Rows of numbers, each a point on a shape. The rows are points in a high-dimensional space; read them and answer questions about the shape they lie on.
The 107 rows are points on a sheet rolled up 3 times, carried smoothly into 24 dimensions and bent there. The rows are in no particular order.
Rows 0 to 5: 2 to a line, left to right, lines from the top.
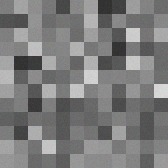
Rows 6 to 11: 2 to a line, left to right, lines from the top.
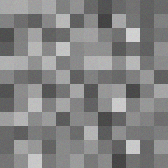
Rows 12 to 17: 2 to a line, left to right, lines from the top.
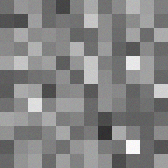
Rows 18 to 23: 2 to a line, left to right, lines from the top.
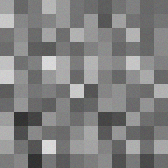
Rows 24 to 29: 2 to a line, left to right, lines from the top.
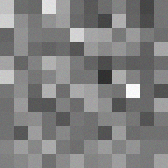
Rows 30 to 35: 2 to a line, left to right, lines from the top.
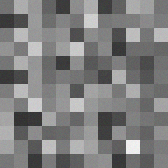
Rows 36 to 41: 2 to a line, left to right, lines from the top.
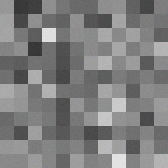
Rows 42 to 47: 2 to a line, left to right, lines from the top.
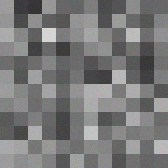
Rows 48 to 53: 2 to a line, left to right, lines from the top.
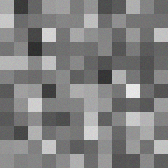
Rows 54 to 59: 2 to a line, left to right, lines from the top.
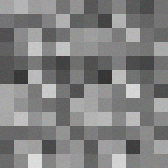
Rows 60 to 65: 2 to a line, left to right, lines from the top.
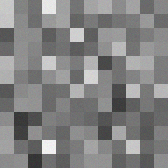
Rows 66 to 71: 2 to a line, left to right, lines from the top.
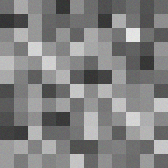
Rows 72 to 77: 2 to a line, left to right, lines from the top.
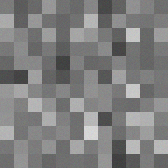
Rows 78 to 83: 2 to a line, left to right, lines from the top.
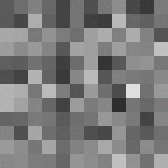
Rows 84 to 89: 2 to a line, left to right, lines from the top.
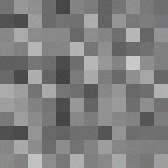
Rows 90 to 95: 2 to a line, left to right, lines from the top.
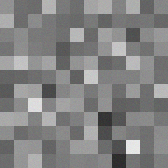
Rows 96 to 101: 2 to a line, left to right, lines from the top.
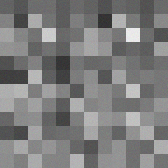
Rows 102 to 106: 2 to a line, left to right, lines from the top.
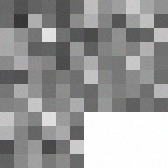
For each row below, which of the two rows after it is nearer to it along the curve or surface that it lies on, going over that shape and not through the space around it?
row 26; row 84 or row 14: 14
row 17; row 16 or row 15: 15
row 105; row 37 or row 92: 92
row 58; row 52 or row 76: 52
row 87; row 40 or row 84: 84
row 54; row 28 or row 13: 13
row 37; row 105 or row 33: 33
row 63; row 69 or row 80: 80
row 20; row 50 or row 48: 48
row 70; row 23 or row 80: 80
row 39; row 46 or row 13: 46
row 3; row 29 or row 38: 38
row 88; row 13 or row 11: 11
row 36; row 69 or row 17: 17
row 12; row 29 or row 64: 29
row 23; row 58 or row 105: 105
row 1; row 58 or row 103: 103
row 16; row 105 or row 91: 91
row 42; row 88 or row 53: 53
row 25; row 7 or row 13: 7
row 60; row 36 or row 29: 36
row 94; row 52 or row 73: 52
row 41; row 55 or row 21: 21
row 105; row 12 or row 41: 41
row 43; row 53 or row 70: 70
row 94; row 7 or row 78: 78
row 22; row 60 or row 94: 60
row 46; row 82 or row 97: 82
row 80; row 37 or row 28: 37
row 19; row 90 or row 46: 90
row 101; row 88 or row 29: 88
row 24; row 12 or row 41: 41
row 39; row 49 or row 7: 7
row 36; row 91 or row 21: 21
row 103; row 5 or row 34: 34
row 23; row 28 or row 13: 13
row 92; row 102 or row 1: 102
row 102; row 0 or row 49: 49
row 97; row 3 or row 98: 98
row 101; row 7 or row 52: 7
